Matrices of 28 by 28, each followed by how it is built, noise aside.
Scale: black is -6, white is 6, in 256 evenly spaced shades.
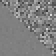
upper triangular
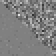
upper triangular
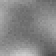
smooth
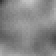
smooth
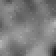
smooth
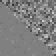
upper triangular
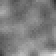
smooth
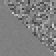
upper triangular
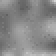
smooth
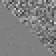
upper triangular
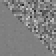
upper triangular
